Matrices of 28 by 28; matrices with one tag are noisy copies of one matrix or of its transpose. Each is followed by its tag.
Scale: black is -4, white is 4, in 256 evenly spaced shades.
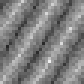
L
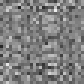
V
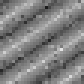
L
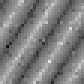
L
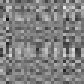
V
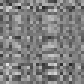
V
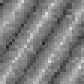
L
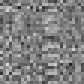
V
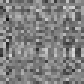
V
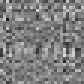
V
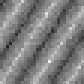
L
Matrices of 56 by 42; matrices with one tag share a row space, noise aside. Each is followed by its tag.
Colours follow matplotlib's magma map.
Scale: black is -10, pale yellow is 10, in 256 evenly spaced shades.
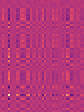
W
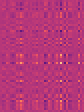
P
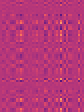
P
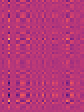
W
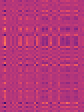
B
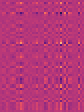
P
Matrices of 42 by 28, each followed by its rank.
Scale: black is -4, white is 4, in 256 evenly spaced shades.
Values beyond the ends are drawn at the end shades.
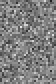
full rank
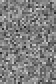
full rank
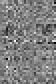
five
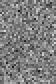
full rank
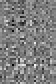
five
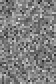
full rank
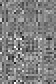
five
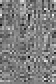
five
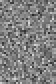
full rank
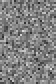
full rank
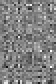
five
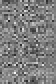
five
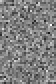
full rank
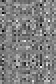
five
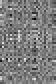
five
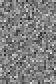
full rank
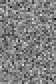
full rank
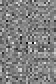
five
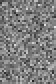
full rank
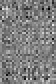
five
